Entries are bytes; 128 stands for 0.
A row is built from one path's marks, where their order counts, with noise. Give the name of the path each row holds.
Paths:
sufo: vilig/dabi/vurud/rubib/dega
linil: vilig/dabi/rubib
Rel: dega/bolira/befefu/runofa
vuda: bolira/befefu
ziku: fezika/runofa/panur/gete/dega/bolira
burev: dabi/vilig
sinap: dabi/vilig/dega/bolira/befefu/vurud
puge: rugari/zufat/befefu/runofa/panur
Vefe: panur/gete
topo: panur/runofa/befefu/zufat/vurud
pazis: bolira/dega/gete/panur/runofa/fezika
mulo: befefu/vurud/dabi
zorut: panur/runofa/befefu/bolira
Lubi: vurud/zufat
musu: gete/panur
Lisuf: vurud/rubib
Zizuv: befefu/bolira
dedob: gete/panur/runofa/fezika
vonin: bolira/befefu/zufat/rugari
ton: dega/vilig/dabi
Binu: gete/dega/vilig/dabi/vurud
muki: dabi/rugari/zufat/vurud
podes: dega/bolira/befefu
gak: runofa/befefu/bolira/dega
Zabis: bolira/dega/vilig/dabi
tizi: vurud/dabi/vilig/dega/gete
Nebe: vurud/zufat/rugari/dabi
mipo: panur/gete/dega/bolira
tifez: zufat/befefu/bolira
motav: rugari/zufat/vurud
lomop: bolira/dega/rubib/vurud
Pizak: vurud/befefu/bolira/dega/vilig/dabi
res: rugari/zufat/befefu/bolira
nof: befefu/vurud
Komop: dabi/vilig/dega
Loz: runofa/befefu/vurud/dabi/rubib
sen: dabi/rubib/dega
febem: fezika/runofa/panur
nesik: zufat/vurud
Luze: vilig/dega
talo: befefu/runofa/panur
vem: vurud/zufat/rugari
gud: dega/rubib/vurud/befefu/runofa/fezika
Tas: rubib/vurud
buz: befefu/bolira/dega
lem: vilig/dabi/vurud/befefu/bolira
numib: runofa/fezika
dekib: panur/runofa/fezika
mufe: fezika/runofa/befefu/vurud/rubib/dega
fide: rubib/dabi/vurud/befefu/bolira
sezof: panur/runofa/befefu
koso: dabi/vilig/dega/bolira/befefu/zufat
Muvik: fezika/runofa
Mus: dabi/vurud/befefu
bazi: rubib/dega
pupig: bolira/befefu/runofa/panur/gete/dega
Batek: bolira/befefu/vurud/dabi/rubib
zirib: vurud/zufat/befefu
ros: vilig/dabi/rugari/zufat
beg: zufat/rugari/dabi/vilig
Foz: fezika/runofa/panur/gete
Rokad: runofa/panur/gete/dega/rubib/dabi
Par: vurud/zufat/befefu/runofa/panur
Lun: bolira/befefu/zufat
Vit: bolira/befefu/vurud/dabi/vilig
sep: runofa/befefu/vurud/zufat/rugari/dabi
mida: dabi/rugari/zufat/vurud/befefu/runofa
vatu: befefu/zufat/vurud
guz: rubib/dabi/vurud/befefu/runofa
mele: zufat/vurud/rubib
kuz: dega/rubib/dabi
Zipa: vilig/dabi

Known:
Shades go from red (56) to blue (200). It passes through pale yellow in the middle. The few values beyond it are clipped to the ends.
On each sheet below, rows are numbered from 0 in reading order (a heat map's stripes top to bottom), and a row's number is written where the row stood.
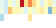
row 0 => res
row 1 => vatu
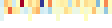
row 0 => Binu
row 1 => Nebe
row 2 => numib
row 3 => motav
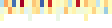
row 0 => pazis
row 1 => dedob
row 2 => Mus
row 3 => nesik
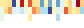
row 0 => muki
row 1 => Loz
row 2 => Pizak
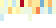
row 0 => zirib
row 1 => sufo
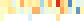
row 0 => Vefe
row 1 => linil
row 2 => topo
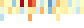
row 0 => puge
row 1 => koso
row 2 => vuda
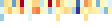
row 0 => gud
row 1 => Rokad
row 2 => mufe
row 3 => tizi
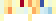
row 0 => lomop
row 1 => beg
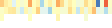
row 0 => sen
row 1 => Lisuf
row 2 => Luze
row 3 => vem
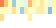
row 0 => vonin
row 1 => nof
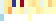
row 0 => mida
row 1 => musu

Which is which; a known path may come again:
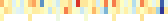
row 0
burev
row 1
Rel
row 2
Zabis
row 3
Foz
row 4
Komop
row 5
mufe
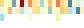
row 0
Par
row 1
talo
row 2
Batek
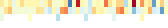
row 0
Zipa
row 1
Muvik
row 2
ros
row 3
tifez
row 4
Rokad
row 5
mele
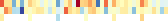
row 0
Loz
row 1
sen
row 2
Pizak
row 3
pupig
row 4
nof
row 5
Lun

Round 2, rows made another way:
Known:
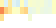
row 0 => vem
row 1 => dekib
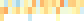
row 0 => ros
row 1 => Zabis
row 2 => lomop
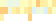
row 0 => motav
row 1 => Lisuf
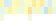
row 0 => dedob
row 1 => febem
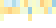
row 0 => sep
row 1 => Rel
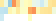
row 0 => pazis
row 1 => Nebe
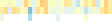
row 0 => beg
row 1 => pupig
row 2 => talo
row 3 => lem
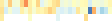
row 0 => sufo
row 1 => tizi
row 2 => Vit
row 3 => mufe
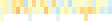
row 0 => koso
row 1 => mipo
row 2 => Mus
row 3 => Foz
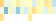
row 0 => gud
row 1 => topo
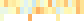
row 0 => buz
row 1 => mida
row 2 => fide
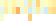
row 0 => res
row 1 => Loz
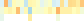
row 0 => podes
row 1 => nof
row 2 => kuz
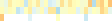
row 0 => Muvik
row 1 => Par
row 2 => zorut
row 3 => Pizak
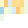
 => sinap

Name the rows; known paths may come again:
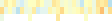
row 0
febem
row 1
burev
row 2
vatu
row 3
koso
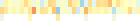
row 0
Zipa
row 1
muki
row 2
Rel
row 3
kuz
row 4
Zizuv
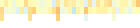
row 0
Tas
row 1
nesik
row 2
mele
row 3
ton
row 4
sen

